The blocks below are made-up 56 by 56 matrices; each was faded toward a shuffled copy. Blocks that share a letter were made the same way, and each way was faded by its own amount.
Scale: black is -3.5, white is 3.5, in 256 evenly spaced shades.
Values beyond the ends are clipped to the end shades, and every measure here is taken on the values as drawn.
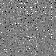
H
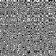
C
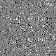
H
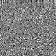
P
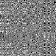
C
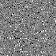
P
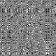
C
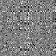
C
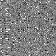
P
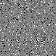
H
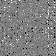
H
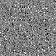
P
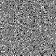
P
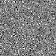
P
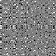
C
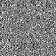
P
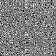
P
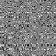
C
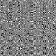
C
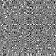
C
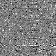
P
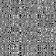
C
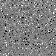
H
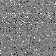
H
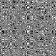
C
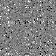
H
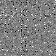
H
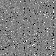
H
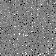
H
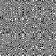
C
